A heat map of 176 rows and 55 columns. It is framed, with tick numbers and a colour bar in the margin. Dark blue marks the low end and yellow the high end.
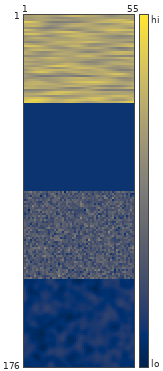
The table splits into 4 rows of 1 panel. Panel 1,1: high, streaked across. Panel 2,1: very low, flat. Panel 3,1: low, fine-grained. Panel 4,1: very low, blotchy, faint in contrast.
